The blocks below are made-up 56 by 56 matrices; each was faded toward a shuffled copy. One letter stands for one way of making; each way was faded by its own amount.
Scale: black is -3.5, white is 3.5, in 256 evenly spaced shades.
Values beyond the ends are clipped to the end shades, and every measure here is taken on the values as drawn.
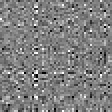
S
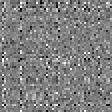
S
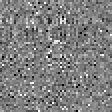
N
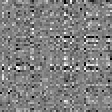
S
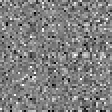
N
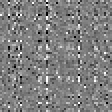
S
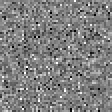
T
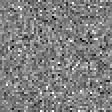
T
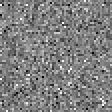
T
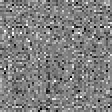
N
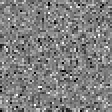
T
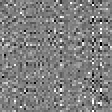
S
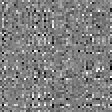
S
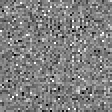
T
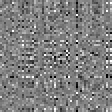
S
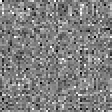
N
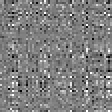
S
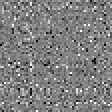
N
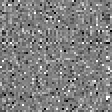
N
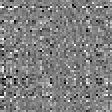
S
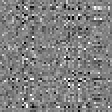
S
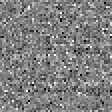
T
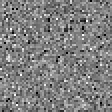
T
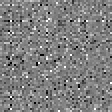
N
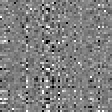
S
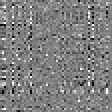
S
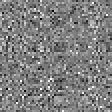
N
